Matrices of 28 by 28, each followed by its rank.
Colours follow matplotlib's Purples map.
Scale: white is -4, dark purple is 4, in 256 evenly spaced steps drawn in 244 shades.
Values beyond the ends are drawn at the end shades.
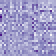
five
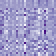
three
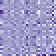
three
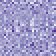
five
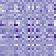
three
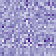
five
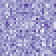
five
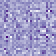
five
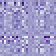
three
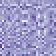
five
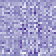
five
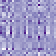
three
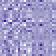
three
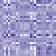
three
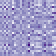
three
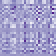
three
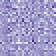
five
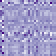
three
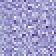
five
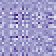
three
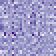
five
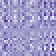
three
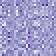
five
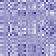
three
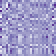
three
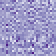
five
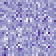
five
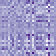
three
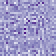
five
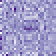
five
